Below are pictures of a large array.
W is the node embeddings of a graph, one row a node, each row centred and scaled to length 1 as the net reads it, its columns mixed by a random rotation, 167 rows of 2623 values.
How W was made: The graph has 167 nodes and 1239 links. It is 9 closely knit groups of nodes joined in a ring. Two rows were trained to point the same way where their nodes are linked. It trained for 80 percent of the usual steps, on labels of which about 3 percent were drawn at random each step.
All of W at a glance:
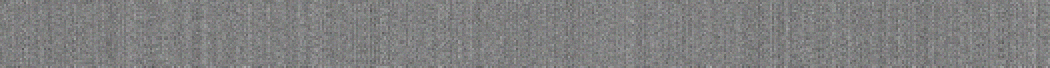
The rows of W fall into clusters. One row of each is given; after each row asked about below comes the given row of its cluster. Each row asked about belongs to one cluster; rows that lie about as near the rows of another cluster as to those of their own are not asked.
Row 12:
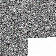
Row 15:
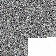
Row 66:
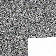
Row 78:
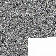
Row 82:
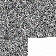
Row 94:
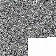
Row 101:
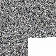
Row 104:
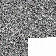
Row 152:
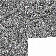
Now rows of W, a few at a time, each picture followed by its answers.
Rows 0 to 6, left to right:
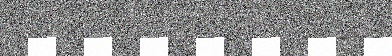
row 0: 15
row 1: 82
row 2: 66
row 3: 78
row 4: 66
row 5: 15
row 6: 82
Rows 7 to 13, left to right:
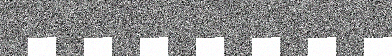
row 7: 82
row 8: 101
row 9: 15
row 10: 94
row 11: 152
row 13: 12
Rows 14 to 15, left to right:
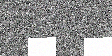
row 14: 78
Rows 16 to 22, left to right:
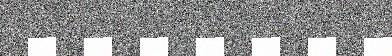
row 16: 104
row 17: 66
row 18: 101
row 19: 12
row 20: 152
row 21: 101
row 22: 152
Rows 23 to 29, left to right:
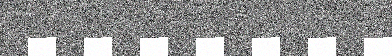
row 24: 101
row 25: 94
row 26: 152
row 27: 66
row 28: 104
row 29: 152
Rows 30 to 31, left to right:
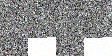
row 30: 104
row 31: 78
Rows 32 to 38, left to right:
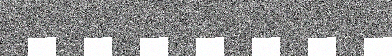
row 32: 101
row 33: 101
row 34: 94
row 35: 12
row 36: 101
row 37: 12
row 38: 15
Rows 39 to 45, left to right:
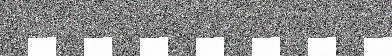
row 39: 66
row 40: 94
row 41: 94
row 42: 101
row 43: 78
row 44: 78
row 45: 78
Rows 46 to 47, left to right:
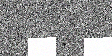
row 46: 152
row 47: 12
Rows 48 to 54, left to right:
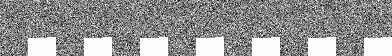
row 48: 152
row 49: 101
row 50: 104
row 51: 82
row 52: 104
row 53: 104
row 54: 101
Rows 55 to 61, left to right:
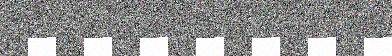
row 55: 12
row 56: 94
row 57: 82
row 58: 15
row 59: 82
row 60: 152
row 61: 78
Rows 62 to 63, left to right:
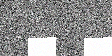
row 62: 66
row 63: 66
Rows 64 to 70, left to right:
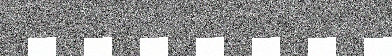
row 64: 101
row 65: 15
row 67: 82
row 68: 78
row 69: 101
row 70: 104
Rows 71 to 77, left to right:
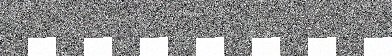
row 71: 101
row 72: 104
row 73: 82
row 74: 78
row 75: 152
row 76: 94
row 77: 101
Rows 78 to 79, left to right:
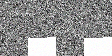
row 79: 104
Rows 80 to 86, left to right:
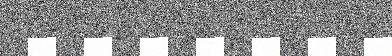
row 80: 12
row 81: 15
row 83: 15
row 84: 12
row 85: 66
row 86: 15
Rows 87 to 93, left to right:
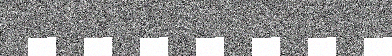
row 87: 78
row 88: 101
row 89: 12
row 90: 94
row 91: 104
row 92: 152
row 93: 152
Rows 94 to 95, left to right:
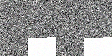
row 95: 104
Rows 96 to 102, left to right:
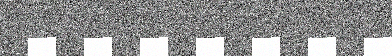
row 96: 152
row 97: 94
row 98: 15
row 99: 94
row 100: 78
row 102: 82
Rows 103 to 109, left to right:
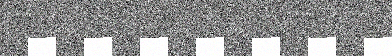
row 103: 78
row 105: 94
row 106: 104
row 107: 104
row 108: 78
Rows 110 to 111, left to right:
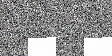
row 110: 15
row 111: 101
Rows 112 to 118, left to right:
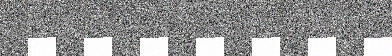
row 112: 152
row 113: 104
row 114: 15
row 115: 101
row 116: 152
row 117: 66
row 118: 82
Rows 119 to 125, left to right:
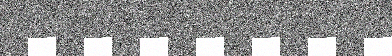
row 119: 104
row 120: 78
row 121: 12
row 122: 66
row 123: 78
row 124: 78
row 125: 104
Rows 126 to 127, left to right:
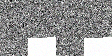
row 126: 82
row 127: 78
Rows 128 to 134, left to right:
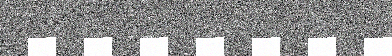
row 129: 152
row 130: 66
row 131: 152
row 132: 94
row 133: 66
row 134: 15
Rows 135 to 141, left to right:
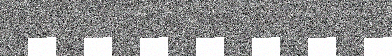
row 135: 15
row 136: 66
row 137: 78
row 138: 101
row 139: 101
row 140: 78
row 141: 78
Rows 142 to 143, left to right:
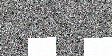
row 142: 104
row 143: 101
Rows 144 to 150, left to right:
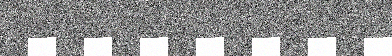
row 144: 78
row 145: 15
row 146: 78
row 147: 66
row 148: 82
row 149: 12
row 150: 66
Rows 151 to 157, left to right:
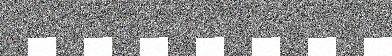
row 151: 12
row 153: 152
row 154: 104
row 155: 82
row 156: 152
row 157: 82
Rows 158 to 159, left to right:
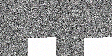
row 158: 12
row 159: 66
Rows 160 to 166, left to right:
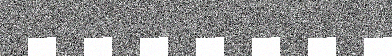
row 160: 94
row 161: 104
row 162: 15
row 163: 12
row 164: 101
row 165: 101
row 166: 152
